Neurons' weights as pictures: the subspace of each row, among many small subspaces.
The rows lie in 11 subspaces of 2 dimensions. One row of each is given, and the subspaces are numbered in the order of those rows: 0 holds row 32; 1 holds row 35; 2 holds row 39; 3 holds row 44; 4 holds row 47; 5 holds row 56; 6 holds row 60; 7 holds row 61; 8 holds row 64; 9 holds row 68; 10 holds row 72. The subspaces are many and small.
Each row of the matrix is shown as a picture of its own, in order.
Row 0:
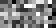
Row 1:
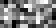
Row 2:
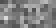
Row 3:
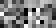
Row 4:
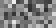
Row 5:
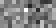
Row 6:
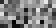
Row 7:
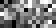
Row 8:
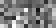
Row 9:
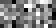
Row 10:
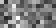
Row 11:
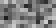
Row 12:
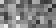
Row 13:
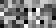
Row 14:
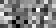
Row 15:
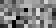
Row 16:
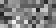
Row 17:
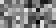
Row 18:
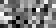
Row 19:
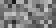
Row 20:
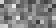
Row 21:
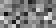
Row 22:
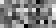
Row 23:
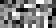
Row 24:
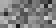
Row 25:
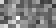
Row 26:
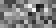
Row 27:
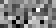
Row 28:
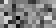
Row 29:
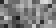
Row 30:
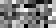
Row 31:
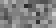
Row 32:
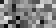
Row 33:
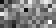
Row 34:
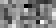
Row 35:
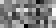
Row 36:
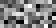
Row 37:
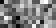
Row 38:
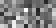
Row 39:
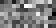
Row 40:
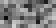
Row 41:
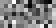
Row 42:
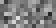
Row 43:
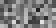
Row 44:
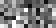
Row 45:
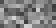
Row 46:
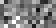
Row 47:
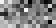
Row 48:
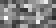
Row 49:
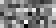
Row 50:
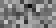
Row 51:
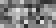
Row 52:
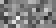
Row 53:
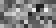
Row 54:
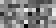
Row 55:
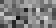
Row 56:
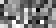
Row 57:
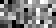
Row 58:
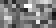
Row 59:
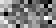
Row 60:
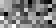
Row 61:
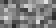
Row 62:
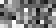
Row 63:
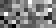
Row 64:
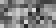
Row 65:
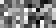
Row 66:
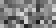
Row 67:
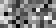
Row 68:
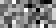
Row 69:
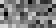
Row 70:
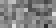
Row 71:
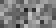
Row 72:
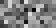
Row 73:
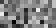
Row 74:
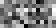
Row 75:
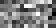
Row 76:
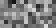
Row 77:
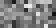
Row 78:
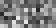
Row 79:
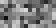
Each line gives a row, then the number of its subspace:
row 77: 10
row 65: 9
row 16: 4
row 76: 10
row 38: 3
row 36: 1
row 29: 6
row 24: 4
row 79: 7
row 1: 7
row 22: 1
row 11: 7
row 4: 9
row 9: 10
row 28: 0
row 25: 0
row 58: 8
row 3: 10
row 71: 10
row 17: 9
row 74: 1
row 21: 6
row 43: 5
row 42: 6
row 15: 3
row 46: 6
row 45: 1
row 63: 6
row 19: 9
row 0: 2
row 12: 0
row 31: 8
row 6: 5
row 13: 10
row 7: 4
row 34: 8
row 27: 5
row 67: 4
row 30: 2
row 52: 6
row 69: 0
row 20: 0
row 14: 4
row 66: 1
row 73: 5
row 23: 1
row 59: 4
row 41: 9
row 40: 7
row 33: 4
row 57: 5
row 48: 7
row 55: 3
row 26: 8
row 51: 8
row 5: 9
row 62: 5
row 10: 0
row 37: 6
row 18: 4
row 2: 7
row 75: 2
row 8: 3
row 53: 8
